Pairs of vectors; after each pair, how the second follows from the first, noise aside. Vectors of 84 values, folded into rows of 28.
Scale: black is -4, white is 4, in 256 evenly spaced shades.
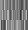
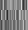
reversed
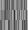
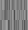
shrunk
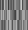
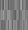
shrunk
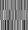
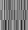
sign-scrambled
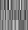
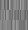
shrunk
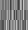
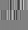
partly zeroed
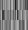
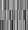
reversed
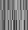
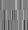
partly zeroed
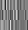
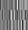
reversed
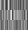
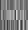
reversed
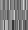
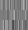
shrunk
